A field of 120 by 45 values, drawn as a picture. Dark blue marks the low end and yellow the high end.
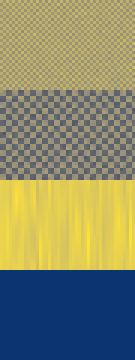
The table splits into 4 rows of 1 panel. Panel 1,1: high, checkered. Panel 2,1: middling, checkered, strong in contrast. Panel 3,1: very high, streaked downward, faint in contrast. Panel 4,1: very low, flat.
